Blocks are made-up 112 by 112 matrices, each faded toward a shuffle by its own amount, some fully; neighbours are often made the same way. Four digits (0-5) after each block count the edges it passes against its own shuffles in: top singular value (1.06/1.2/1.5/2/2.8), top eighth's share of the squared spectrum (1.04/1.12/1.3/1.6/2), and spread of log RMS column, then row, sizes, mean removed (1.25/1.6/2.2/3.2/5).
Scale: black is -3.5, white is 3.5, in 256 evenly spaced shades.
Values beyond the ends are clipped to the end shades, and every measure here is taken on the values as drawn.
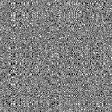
5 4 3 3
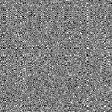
5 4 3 3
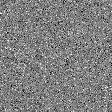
1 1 0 0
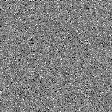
3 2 0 1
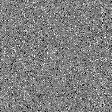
0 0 2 0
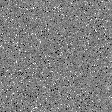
0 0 0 0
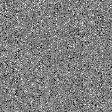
1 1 3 0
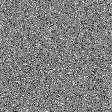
0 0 0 0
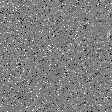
2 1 0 0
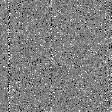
2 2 3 0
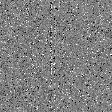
1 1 2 0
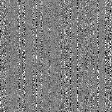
2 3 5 0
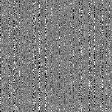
2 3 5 0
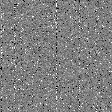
2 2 2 0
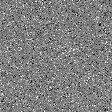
0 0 0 0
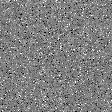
0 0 0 0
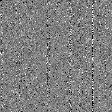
3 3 3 0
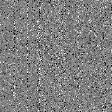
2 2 3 0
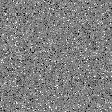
3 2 0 1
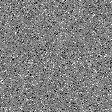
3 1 0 0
